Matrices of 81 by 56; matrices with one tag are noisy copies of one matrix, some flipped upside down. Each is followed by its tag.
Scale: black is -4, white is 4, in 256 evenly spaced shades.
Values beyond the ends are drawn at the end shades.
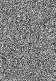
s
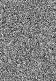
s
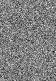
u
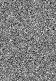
u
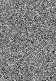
u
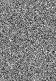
u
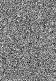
s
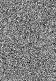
s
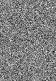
u
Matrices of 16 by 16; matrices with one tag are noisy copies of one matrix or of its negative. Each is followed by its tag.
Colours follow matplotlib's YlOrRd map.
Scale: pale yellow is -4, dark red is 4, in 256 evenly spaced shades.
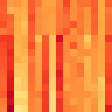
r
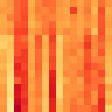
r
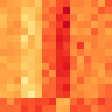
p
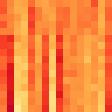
r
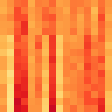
r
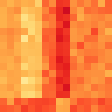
p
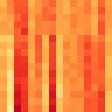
r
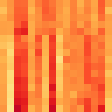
r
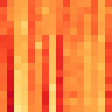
r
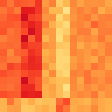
p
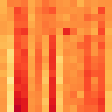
r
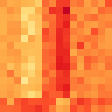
p
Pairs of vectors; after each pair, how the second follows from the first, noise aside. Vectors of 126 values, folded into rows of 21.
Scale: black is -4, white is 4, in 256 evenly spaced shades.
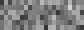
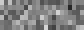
negated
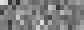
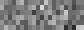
reversed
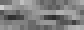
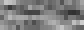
reversed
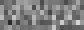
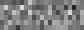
reversed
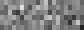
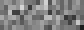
copied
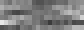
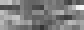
reversed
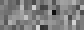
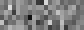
reversed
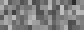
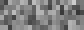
negated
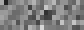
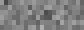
shrunk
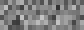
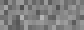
shrunk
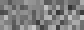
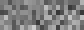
copied
